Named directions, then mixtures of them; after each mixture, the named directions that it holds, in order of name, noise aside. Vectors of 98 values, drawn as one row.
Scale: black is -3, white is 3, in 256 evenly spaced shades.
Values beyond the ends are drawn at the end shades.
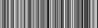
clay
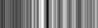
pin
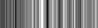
pin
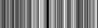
clay, pin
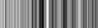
pin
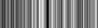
clay, pin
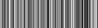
clay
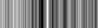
pin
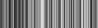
clay, pin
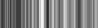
pin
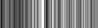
clay, pin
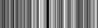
clay, pin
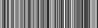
clay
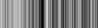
clay, pin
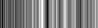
pin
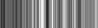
pin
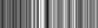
pin
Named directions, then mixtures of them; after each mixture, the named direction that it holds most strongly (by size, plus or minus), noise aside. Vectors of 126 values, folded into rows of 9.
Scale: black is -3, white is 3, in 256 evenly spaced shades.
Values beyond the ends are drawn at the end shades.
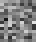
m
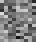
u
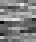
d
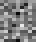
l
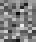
l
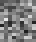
m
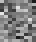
u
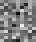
l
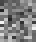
m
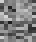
u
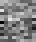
d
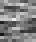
d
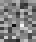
l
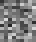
m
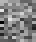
m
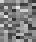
u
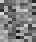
u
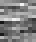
d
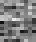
d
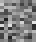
m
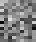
m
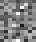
l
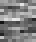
d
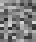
m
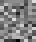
l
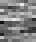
d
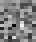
m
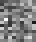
m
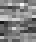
d
